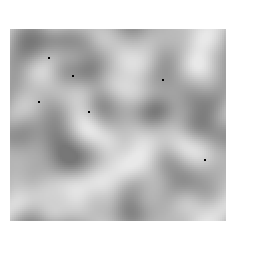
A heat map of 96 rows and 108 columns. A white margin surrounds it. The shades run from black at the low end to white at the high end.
No row or column stands out. Overall the values sit about 70% of the way up the scale. The halves do not mirror each other. Six lone cells stand out, each far lower than its neighbours. The field is smooth, with broad soft blobs.
